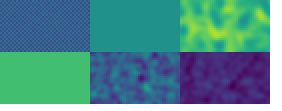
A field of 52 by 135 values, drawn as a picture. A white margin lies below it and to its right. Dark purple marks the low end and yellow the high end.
It is made of 2 by 3 panels. Panel 1,1: low, checkered. Panel 1,2: middling, flat. Panel 1,3: high, blotchy. Panel 2,1: high, flat. Panel 2,2: low, blotchy. Panel 2,3: very low, blotchy, faint in contrast.
